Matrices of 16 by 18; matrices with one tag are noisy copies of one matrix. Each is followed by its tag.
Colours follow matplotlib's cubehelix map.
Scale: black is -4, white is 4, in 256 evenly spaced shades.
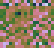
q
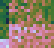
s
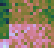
s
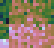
s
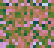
q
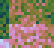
s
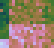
s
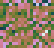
q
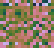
q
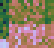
s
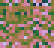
q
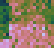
s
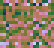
q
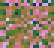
q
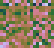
q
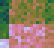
s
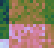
s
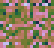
q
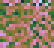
q
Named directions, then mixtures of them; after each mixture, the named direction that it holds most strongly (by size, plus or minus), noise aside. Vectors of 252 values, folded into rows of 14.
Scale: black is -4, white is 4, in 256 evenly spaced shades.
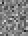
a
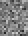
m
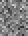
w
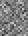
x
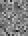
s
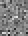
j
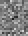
j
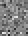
j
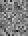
s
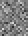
x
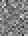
w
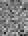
m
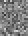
s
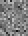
s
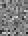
j
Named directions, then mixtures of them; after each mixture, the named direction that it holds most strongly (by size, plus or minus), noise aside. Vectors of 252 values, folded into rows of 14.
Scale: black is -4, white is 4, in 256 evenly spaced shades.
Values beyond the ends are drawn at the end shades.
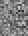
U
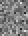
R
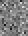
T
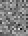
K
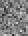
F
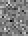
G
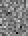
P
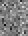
T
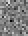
G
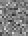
G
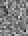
F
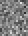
R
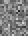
U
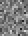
R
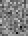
P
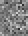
U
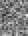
F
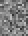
U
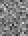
T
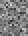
F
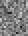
P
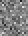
T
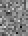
P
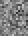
U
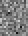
P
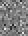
T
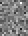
R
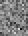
K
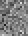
F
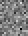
R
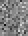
T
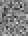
F
